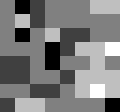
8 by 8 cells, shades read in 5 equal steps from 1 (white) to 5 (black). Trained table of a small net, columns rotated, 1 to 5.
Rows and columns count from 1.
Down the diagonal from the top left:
3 2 3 5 3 2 1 5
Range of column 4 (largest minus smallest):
3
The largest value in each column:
4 5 4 5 4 4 3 5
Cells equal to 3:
30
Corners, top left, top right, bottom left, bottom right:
3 2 4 5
